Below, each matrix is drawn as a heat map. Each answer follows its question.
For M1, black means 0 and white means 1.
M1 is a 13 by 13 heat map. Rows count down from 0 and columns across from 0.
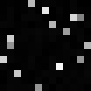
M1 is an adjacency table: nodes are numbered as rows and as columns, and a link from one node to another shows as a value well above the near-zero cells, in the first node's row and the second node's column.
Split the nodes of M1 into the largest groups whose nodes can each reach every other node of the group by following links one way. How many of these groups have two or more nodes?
3
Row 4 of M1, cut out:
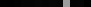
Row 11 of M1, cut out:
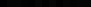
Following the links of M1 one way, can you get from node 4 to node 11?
yes
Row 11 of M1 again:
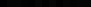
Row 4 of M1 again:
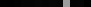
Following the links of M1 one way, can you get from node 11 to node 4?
no
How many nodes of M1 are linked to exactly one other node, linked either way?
3
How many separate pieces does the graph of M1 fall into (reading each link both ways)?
3
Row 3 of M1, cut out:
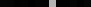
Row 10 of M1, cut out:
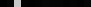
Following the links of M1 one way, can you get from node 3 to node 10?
no
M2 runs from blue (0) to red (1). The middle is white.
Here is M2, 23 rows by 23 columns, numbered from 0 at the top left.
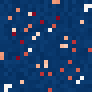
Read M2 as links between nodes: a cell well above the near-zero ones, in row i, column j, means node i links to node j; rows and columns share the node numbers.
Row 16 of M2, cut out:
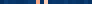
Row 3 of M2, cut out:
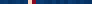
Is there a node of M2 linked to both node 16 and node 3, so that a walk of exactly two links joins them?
no
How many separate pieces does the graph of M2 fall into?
1
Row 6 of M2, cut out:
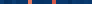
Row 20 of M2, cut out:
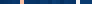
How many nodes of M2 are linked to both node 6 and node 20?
0
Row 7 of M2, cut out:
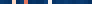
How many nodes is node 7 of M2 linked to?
3
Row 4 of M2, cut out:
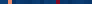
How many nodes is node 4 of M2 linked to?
2
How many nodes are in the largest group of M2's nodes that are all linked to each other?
2
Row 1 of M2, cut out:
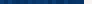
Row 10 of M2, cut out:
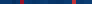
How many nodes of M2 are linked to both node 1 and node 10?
0
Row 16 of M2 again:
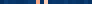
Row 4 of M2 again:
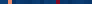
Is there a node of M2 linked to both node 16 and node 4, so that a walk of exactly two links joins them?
no
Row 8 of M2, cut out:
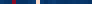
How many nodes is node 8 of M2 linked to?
2
